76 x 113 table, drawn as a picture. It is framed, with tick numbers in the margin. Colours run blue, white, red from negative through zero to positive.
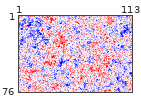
There is no overall slope. The values follow a bell shape. The halves do not mirror each other. The field is mottled with small blotches. Overall the values sit about 50% of the way up the scale.
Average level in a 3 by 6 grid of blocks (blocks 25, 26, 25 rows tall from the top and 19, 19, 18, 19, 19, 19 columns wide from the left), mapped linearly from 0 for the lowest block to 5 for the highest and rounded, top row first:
0 3 4 3 4 1 | 2 5 4 3 5 2 | 5 4 3 4 4 2
